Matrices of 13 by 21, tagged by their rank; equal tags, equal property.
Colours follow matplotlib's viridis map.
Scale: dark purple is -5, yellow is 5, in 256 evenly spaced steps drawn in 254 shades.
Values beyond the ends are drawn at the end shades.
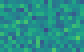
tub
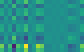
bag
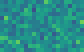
tub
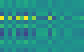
bag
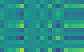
bag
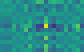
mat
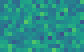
tub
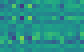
mat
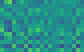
mat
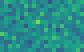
tub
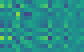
mat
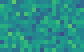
tub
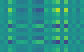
bag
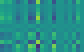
bag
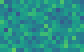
tub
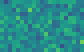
tub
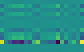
bag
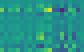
mat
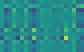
mat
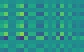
bag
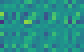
mat
